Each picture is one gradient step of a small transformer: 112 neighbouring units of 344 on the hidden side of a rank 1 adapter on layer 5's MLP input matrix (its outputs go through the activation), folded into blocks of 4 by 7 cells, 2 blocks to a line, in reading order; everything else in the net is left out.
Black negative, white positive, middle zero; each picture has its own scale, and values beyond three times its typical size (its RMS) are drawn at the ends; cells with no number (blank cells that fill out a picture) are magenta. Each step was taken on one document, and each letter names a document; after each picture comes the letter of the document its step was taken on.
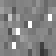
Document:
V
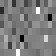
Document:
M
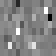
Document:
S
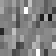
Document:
M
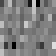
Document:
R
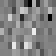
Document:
R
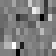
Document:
M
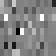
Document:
V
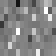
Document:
S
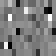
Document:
S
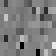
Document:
M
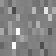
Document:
V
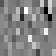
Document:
S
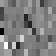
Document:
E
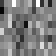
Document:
E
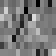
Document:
S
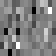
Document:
S
